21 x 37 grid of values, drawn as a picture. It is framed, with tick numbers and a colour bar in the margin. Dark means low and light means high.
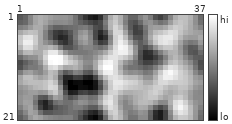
No lone cell stands out from its neighbours. Overall the values sit about 60% of the way up the scale. The texture is blotchy.
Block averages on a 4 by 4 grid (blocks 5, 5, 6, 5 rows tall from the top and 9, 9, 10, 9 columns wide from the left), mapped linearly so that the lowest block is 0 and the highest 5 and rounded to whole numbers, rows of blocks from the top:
3 0 3 4 / 5 3 3 3 / 4 0 5 5 / 2 1 4 4
